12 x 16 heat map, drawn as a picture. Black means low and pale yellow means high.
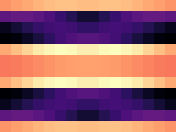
Grain: streaks across. Histogram: two levels. Stripes: horizontal, repeating 2 times. Mirror symmetry: left to right and top to bottom.
